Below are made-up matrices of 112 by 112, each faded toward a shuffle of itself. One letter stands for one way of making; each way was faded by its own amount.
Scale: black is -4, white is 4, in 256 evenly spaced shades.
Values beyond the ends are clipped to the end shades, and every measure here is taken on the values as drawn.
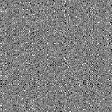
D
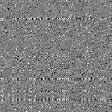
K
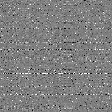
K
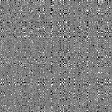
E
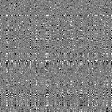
E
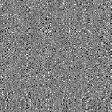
D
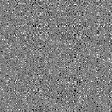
D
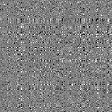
E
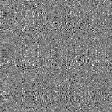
D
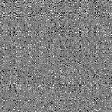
D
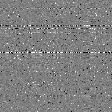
K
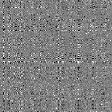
E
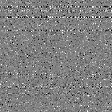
K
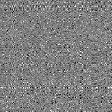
D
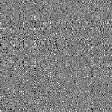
D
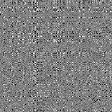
E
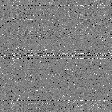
K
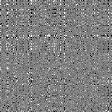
E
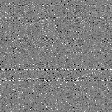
K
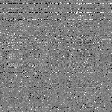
K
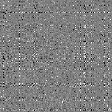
E
